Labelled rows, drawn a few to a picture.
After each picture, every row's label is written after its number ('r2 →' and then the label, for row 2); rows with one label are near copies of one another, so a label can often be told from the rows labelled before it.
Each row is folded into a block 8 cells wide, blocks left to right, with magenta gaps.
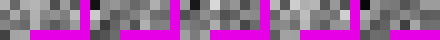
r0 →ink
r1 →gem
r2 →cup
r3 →ink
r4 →gem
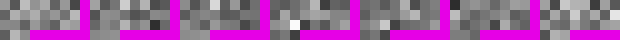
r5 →ink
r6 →cup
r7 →cup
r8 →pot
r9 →pot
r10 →gem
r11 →ink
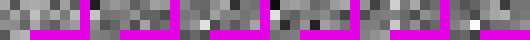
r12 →ink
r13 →gem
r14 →pot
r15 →gem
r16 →cup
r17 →pot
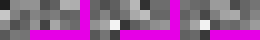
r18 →gem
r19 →pot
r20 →pot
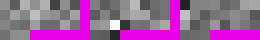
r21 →ink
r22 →pot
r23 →gem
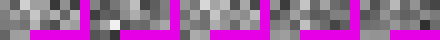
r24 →ink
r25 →pot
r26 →ink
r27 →cup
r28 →cup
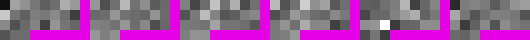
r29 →gem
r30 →cup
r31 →cup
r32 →cup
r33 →pot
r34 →gem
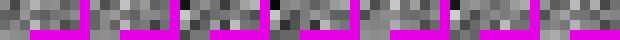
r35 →cup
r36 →cup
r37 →gem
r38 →gem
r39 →cup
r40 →gem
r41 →cup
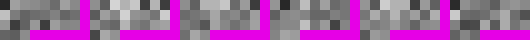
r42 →gem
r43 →ink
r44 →ink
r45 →cup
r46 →ink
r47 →gem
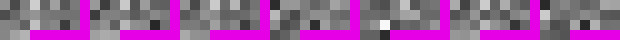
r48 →cup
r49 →cup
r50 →cup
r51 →gem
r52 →pot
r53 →cup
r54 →gem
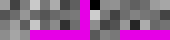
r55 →cup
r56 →gem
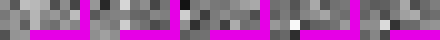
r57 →ink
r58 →cup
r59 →gem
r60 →pot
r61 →pot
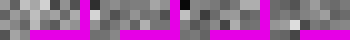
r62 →ink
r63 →gem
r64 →gem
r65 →pot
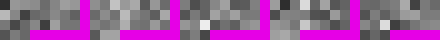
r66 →gem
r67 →ink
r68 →pot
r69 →cup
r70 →pot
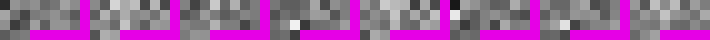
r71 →gem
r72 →ink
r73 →cup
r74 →pot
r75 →ink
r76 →gem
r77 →pot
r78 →ink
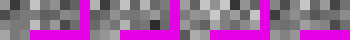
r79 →cup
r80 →cup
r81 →ink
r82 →cup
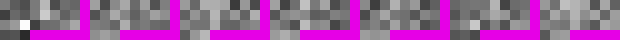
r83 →pot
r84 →cup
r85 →ink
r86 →cup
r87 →cup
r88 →pot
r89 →ink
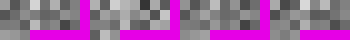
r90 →cup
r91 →ink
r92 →cup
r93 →cup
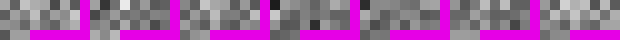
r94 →ink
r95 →cup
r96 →ink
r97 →gem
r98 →gem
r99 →cup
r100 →ink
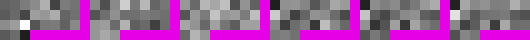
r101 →pot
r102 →cup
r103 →ink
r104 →gem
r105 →gem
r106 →gem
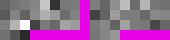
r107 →pot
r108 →cup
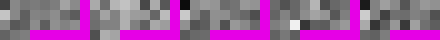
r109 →gem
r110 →ink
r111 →gem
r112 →pot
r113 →gem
